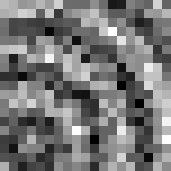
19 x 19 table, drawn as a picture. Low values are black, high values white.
No row or column stands out. Neither half mirrors the other. Concentric rings centre on the bottom left. There is no overall slope.
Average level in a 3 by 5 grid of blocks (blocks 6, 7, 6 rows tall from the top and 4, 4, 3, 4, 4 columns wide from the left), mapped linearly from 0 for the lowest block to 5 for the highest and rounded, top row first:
42332 | 34225 | 01353
